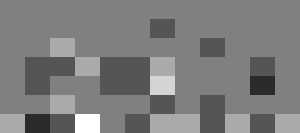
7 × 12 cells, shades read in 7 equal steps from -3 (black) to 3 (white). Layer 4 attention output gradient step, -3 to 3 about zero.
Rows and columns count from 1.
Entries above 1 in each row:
0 0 0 0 1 0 1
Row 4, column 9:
0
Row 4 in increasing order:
-1 -1 -1 -1 -1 0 0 0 0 0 1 1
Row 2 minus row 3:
0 0 -1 0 0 0 -1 0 1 0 0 0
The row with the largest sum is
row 7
